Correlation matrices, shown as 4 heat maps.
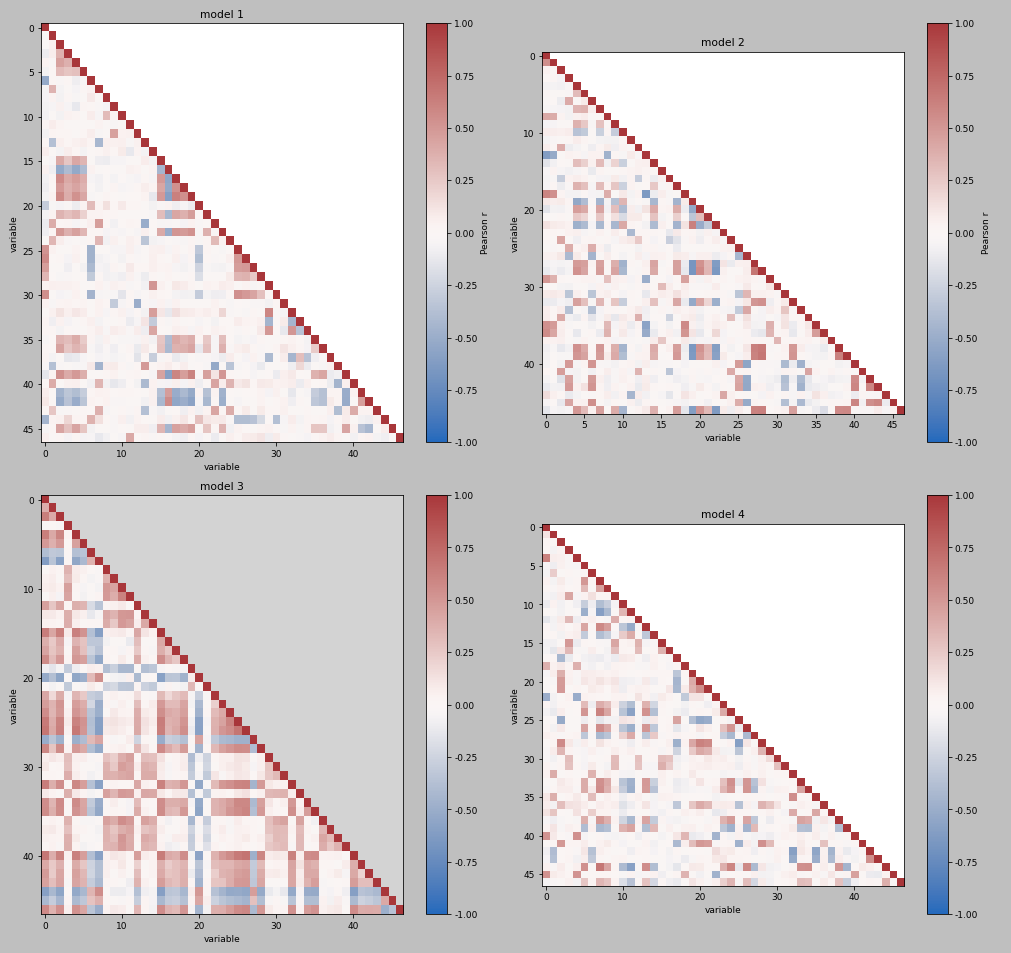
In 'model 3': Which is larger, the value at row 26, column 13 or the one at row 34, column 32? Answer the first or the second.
the second
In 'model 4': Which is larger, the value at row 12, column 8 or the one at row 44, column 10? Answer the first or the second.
the first
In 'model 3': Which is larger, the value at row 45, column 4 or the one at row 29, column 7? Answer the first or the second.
the second
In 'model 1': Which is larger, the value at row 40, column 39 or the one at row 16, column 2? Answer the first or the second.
the first
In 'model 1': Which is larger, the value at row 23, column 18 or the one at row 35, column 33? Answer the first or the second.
the first
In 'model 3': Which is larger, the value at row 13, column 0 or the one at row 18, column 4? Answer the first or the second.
the second
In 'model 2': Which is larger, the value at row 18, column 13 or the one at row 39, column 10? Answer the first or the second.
the second
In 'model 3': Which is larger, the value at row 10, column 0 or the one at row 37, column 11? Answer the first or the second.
the second
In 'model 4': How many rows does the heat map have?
47
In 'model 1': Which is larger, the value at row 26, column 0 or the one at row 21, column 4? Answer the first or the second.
the first
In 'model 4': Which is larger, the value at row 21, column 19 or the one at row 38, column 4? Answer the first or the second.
the first
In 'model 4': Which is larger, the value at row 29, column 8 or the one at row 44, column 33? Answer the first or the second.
the second
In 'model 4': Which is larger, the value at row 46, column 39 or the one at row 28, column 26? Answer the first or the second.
the second
